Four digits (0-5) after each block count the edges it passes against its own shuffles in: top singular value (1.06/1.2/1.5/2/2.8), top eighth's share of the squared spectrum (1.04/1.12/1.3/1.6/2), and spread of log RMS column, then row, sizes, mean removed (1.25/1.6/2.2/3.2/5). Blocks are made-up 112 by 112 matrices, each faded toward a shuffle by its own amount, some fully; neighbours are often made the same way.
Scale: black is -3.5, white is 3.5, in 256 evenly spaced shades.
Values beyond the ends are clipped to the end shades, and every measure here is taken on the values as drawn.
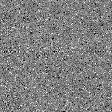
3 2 1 1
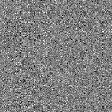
4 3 2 2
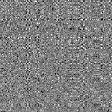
5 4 3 3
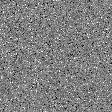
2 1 0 0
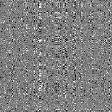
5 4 3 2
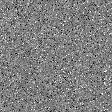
0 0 0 0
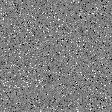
0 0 0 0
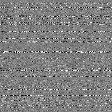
2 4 0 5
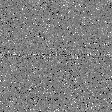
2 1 0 1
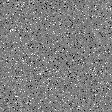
0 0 0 0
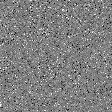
0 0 0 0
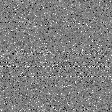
2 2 0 2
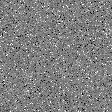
0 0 0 0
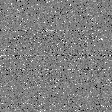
2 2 0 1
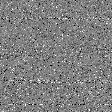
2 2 0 2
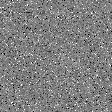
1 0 0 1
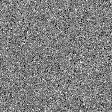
0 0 1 0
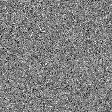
0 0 1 0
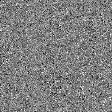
1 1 2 0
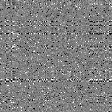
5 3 2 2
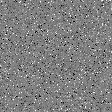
0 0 0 0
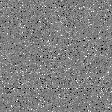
3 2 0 1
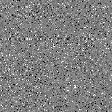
4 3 1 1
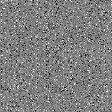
3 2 2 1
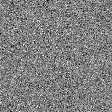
3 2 1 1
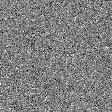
2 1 0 0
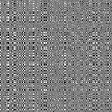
5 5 4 4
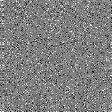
4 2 1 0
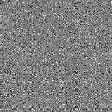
4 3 2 2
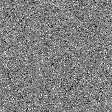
1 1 0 0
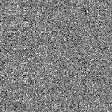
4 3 1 1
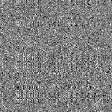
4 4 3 2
